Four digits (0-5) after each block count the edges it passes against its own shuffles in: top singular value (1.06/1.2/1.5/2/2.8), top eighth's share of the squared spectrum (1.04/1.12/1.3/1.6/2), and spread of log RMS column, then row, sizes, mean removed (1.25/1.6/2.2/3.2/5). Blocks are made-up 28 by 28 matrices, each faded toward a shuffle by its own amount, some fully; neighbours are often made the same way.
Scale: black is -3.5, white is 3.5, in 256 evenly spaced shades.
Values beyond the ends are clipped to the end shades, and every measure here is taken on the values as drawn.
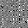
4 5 2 2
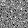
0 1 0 0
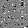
2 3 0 0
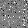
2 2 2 0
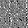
3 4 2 1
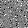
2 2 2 0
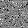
0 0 0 0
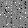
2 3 1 0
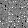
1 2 0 0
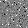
0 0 0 0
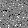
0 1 0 0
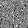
0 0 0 0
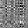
4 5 3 3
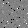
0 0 0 0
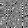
3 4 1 1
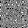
3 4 1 1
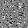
2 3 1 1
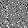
2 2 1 0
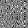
3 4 2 1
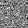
2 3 0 0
